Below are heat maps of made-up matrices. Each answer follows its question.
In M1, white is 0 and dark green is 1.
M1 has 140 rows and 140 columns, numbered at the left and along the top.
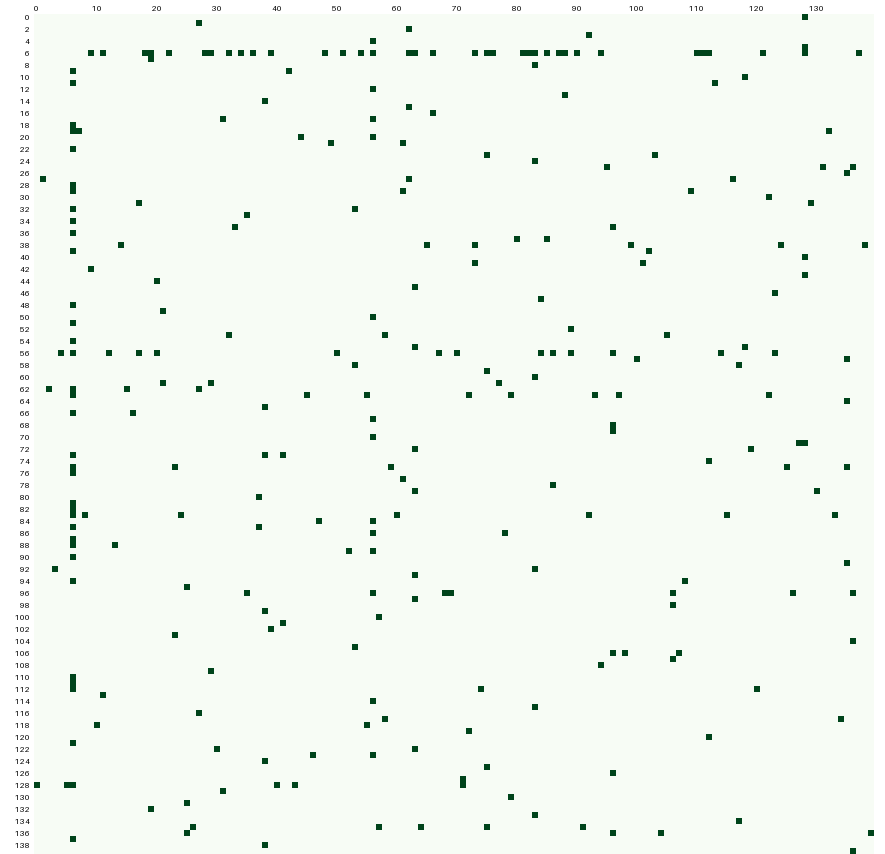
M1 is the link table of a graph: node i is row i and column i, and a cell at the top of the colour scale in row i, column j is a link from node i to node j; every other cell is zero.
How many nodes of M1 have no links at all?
0
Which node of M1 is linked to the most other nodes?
node 6
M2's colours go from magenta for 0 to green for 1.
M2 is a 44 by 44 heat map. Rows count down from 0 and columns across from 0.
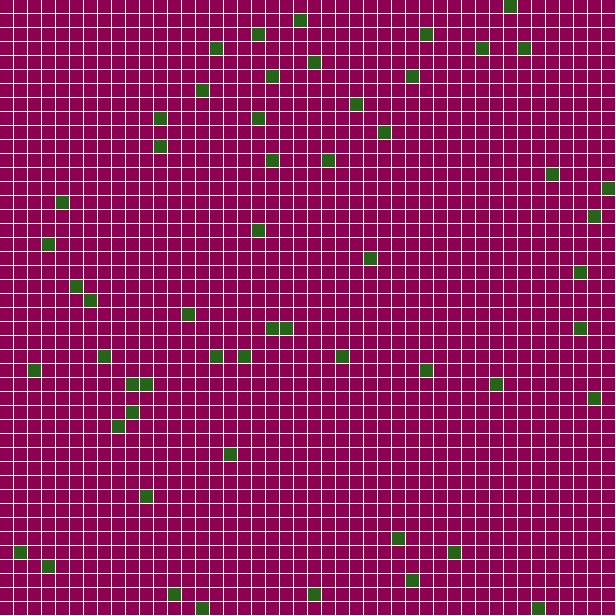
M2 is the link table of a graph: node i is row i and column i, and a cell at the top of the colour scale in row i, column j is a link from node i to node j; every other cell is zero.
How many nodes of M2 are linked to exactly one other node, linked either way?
7
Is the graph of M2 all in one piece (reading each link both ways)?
no
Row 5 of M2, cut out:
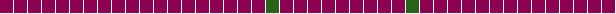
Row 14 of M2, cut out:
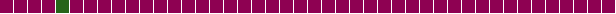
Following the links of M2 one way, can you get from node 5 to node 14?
no
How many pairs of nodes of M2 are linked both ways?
2
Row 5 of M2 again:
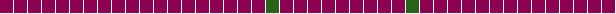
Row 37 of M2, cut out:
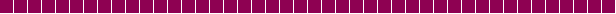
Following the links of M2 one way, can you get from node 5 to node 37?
no
